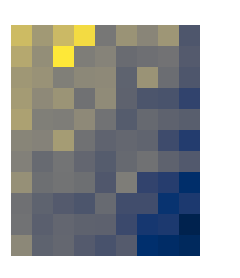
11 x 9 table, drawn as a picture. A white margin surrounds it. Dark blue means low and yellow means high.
Ninth with the lowest average: bottom right. Ninth with the highest average: top left. Slope: up to the top left. Stripes: none. Mirror symmetry: none.
